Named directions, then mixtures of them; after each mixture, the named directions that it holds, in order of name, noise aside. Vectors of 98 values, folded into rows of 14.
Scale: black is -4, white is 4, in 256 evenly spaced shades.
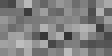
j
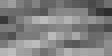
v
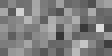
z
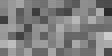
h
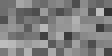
h, j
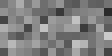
h, z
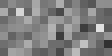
z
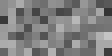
h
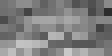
j, v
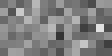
z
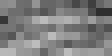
v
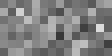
z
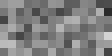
h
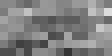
j, v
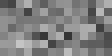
j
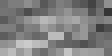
j, v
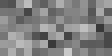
j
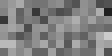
h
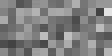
h, j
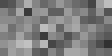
j, z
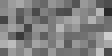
h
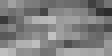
v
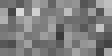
h, z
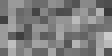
h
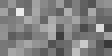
z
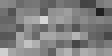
h, v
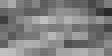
v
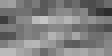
v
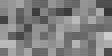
h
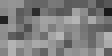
h, v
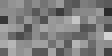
h, z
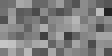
h, j
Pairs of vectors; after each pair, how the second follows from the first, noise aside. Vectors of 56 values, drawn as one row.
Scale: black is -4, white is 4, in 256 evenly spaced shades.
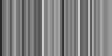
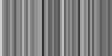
negated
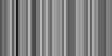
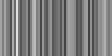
negated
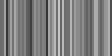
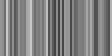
negated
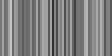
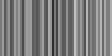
sign-scrambled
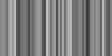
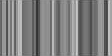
wrapped around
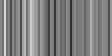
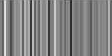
sign-scrambled
